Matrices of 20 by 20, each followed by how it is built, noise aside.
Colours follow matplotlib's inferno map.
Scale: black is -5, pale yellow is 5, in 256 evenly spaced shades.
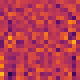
low rank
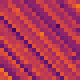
Toeplitz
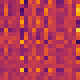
low rank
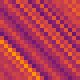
Toeplitz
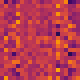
low rank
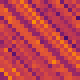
Toeplitz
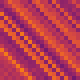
Toeplitz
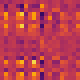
low rank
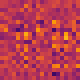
low rank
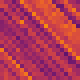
Toeplitz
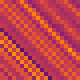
Toeplitz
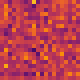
low rank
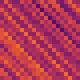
Toeplitz
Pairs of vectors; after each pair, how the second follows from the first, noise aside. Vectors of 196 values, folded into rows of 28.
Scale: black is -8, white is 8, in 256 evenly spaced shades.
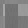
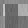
scaled up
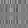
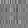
copied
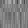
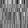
scaled up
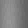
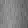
copied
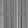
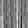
scaled up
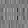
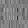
copied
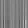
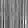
scaled up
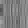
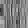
scaled up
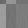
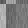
scaled up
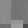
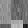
scaled up
